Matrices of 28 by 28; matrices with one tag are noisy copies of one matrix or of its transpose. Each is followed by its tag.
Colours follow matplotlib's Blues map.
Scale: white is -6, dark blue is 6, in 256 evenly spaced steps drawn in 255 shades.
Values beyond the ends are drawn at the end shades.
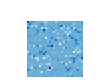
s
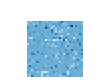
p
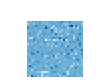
p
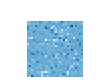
p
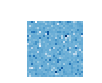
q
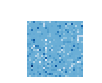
p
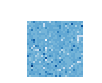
p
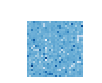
p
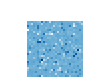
q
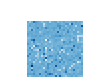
p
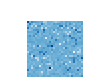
s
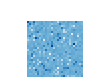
s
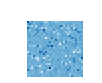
s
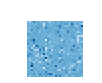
p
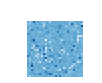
p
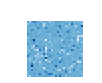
p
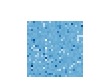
p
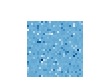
q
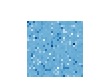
s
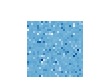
q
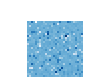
q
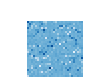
s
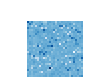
s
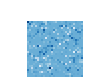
s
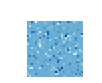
q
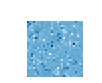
s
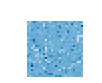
p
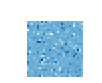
q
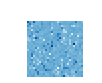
s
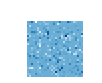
q
